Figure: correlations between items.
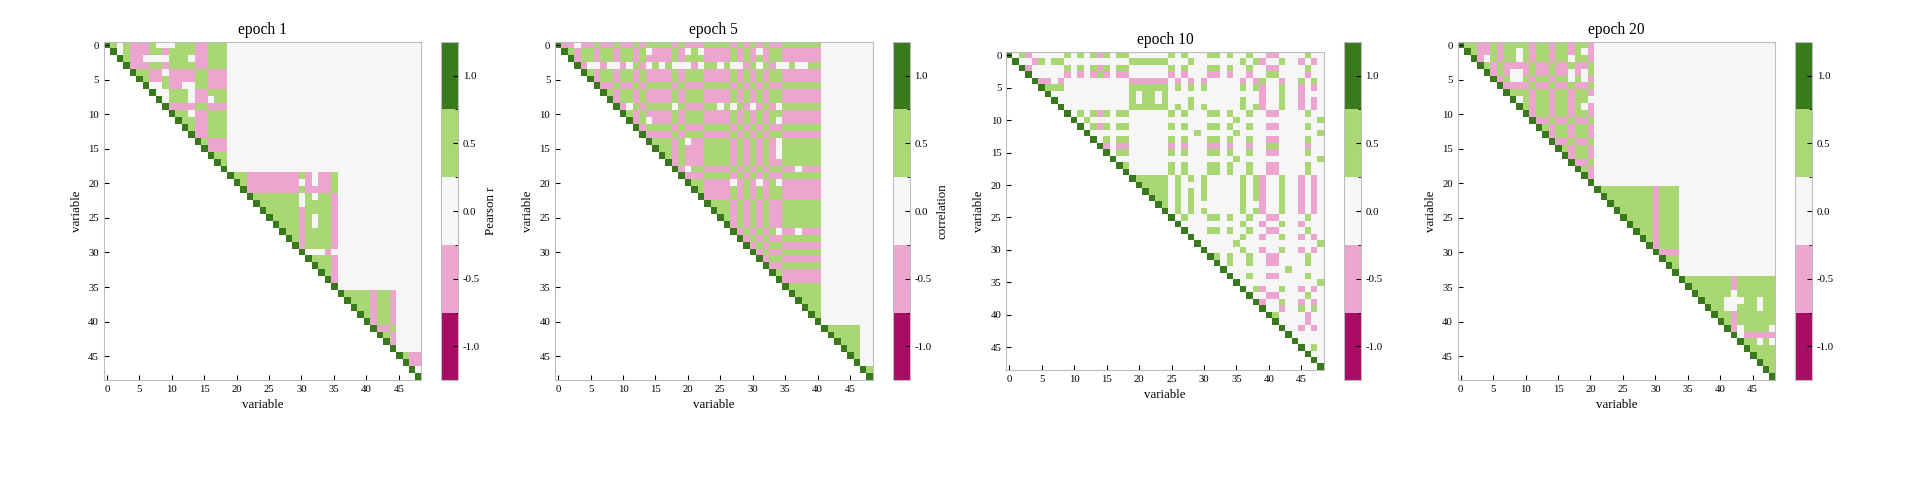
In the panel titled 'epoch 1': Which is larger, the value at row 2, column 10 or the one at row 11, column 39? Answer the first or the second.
the first
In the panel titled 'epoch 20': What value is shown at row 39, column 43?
0.5
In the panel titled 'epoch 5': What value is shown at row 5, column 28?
-0.5
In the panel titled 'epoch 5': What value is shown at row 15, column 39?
0.5
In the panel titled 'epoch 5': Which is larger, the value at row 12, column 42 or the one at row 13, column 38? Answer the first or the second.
the first
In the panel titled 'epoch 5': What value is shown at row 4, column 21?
0.5
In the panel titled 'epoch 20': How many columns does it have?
49
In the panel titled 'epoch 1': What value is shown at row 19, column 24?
-0.5
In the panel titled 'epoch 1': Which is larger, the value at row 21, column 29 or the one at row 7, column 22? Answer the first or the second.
the second
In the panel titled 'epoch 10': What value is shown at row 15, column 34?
0.5
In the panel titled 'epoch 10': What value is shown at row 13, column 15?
0.5
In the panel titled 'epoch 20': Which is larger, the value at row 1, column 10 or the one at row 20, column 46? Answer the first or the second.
the first
